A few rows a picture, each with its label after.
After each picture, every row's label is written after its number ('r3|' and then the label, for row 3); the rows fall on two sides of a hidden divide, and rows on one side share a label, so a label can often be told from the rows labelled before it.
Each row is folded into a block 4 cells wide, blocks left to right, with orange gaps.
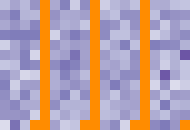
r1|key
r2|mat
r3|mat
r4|mat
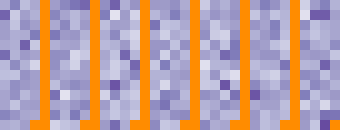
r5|mat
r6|mat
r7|mat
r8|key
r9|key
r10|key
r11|key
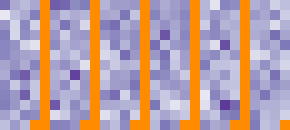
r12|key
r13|mat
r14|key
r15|mat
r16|mat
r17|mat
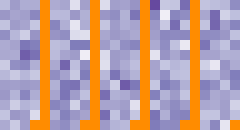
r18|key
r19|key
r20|key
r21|mat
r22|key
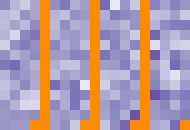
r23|mat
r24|mat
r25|key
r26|key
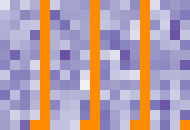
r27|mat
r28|mat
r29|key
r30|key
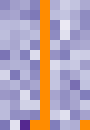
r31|key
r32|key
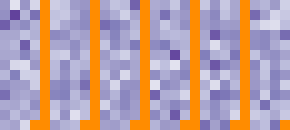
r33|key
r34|key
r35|key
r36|key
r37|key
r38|mat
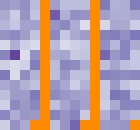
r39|mat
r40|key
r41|mat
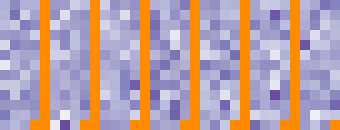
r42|key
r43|mat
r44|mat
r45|key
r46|mat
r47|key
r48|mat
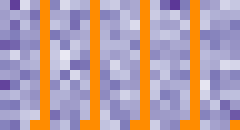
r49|mat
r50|key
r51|key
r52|mat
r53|mat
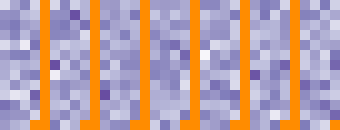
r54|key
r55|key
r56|key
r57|mat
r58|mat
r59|mat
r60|key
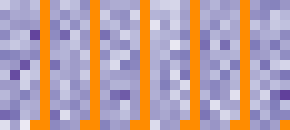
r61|key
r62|key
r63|key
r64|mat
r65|mat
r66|mat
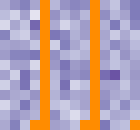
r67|mat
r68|mat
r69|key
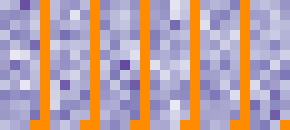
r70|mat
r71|mat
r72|key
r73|key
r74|key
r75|mat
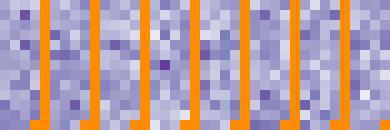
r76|mat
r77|key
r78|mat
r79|mat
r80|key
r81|key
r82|key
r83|key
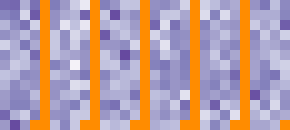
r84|mat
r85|mat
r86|key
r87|mat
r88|key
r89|mat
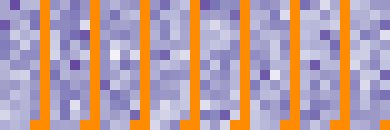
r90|key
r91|key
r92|key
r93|mat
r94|mat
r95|key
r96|mat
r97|key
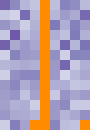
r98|mat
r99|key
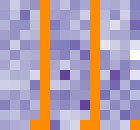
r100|key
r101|key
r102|key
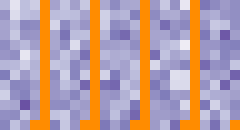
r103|mat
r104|key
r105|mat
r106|key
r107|mat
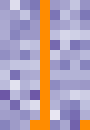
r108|key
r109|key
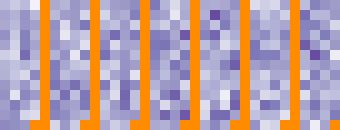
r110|key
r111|mat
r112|key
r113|mat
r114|key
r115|key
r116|key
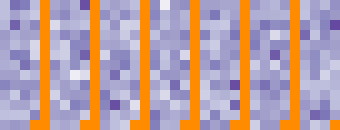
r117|key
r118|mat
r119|key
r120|key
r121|mat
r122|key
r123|key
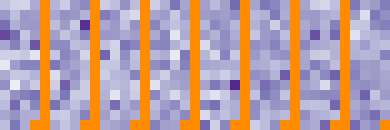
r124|key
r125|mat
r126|key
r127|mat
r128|key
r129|mat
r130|mat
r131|mat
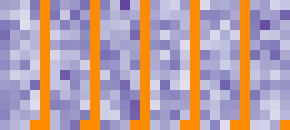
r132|key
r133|mat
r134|mat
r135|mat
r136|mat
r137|key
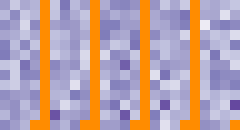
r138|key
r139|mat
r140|key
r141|key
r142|mat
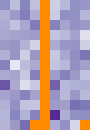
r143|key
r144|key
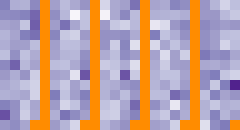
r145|mat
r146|key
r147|mat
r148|key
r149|key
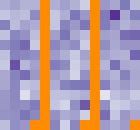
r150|mat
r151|mat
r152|mat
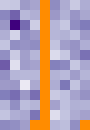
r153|key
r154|mat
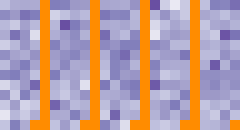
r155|key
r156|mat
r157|key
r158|mat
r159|mat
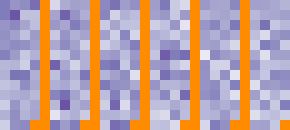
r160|mat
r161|key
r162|mat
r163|mat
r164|mat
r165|mat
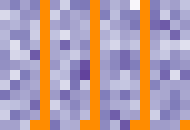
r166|mat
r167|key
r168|key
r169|key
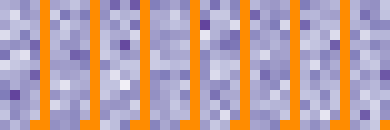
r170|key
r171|key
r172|mat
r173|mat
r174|mat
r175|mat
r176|key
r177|key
